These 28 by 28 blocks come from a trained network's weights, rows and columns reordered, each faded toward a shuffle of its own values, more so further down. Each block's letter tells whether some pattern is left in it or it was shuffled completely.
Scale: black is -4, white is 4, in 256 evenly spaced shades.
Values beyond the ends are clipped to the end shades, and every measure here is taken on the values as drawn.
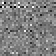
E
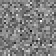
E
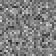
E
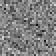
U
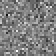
U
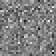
E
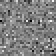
E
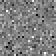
U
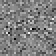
E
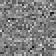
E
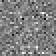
E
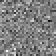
E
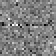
E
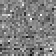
E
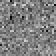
E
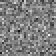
U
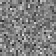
U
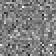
E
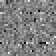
E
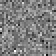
U
